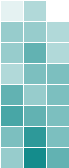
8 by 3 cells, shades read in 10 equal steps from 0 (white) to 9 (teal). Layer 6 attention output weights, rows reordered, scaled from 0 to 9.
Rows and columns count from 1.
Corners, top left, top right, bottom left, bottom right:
1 0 4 6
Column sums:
34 45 32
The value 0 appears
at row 1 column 3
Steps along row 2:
same down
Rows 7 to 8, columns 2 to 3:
8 5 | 9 6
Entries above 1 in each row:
1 3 3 3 3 3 3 3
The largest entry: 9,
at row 8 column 2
